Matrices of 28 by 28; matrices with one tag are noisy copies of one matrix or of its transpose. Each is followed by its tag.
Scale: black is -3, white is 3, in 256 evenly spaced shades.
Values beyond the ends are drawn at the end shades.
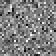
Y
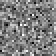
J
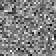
Y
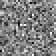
J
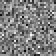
Y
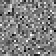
Y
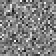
Y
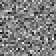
Y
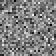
Y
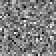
J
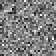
Y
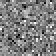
J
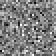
J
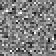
Y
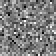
J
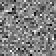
Y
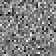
Y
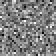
J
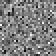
Y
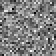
Y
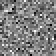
Y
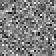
Y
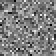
Y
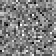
J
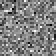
Y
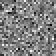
Y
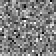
J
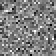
Y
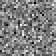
J
